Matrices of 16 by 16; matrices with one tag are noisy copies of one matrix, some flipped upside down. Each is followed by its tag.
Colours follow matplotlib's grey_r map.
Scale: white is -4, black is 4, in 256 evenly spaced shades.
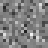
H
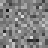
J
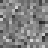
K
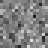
K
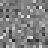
J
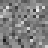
H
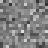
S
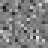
H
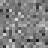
J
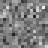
H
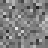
J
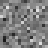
H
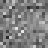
J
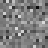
J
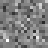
H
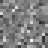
K
